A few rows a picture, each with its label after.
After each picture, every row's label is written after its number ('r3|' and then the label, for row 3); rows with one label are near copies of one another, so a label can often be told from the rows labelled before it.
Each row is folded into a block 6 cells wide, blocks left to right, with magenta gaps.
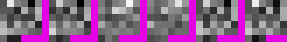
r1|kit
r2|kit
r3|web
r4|web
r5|kit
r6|kit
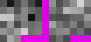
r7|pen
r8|web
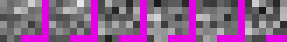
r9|web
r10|web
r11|kit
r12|pen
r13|pen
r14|kit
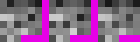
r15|pen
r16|pen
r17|pen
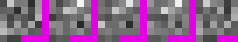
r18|kit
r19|web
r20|web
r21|web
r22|kit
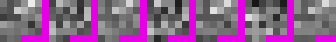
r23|web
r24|kit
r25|web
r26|kit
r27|web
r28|pen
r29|web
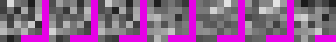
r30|kit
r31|kit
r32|kit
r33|pen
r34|web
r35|web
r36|pen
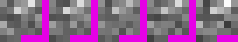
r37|web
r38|web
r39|web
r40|web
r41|web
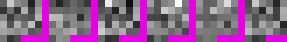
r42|kit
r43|pen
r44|kit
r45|web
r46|web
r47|kit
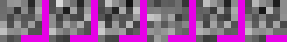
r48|kit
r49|kit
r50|kit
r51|pen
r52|kit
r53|kit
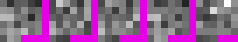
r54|pen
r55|kit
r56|kit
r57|pen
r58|web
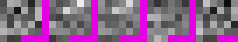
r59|kit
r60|web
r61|web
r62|pen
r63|kit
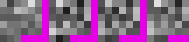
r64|web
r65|kit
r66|kit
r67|kit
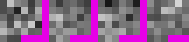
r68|kit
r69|pen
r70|pen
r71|web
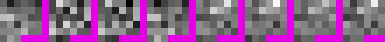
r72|pen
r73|kit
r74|kit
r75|pen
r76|web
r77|web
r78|web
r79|web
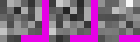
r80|kit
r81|kit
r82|web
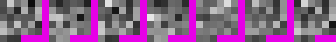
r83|kit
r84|pen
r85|kit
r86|pen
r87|web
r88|kit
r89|kit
